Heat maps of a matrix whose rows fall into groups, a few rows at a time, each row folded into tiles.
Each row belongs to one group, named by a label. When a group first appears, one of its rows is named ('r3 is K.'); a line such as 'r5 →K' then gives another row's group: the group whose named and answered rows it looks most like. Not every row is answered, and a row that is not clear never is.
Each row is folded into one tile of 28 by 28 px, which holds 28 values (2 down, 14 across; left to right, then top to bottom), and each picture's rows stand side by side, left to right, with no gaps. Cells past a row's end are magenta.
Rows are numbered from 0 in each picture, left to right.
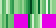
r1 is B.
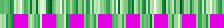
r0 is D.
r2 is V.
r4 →V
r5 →D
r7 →D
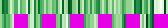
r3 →B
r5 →D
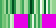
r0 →B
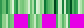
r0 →B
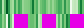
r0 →B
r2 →D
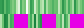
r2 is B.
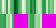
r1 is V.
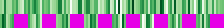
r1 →B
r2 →D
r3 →D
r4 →V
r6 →V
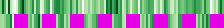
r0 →D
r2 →V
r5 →D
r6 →V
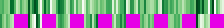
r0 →B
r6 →D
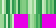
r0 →B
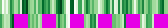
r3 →D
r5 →D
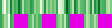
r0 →V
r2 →V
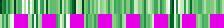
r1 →B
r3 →D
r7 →D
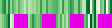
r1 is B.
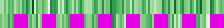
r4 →B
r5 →D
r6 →B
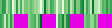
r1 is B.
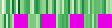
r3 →V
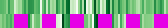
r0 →D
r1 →B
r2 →D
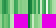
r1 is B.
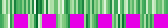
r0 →V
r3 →D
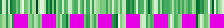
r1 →D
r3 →D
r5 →D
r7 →B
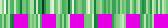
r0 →V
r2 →B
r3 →V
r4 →B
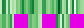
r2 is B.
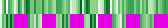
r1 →B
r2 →D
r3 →D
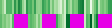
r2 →V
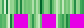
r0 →V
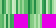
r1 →B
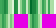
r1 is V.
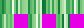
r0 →B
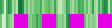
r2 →V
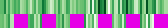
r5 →B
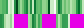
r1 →V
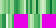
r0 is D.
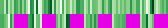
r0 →V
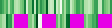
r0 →D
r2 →V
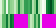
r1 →D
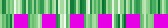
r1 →B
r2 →V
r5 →V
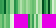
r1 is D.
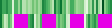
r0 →B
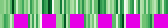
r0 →B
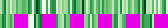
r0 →D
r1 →D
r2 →V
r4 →D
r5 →D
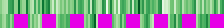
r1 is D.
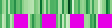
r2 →B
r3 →D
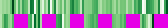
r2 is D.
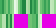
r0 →D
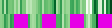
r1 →V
